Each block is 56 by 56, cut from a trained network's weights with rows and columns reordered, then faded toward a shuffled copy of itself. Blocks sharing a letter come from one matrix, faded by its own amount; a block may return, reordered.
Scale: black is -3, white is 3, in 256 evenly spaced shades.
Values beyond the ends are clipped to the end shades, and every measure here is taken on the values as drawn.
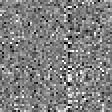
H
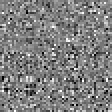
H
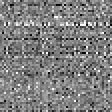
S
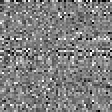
S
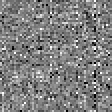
H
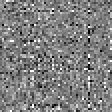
H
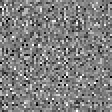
H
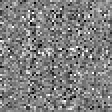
H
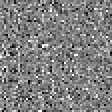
H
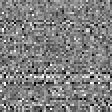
S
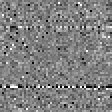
S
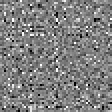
H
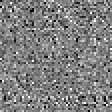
H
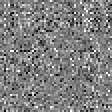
H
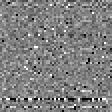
S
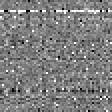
S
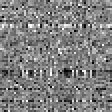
S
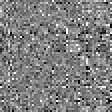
H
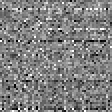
S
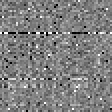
S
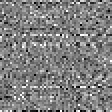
S
